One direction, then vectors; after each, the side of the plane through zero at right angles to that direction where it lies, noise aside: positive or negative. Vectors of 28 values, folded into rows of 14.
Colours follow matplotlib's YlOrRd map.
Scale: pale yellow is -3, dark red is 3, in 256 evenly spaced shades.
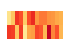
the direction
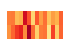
negative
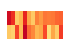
negative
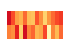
negative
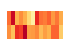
negative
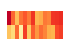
negative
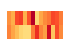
positive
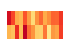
negative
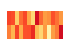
negative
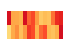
negative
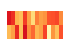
negative
